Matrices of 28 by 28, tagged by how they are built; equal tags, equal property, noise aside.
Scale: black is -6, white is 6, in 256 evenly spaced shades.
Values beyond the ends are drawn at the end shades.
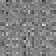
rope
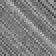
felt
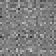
rope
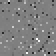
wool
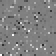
wool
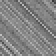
felt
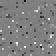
wool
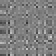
rope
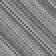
felt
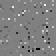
wool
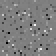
wool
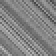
felt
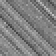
felt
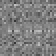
rope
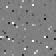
wool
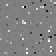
wool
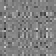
rope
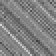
felt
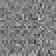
rope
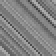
felt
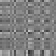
rope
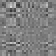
rope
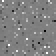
wool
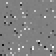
wool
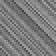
felt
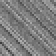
felt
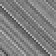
felt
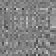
rope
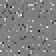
wool
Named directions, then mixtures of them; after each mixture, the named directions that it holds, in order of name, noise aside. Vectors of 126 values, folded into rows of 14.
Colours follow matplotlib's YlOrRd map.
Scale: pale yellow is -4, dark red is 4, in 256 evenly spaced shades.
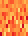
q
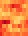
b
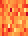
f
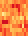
b, q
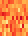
b, q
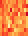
f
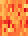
b, f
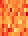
f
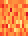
f, q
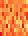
f, q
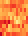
b, q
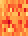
b, f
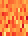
q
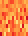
q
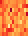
f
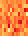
f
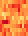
b, q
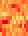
b, q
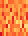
f, q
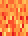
q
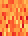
q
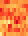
b, q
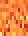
q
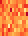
f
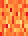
f, q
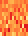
q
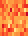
f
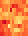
b, f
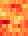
b
